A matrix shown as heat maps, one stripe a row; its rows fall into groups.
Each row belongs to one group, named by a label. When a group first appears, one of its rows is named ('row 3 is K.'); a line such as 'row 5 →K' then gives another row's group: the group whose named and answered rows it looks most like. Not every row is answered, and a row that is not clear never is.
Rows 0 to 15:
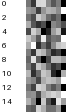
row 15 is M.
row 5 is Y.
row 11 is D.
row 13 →D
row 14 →Y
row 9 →M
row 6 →Y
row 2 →M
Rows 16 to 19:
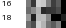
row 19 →M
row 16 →M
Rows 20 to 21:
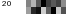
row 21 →Y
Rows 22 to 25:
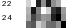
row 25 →M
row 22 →Y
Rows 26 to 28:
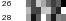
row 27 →D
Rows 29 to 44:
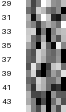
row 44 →Y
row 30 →M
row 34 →Y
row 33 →Y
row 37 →M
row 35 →Y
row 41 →M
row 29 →D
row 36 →M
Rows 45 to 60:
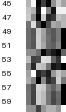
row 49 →M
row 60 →D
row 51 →M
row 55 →Y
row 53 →D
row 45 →Y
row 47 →Y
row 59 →M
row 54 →M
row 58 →M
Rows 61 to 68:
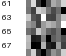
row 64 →D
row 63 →Y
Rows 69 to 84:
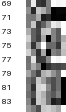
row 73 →D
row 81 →M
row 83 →M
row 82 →M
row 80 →M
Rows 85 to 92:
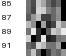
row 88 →Y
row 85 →M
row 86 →M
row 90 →Y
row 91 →M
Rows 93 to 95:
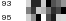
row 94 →M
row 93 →Y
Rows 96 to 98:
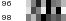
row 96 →Y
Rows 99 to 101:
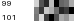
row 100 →M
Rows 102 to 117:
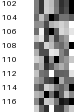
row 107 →Y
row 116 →M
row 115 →Y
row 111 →D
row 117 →Y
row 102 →M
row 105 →D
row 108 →M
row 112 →Y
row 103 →M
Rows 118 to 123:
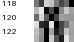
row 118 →M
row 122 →Y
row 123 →Y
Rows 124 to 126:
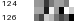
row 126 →M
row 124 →D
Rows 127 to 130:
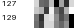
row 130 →M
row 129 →M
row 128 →Y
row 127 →Y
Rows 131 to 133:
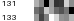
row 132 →M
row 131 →Y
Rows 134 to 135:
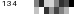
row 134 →M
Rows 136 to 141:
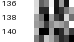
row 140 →Y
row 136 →Y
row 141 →M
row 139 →D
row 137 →Y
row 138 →Y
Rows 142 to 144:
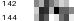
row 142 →D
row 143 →Y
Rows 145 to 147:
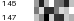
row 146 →D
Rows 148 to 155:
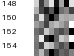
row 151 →D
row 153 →D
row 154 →M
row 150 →D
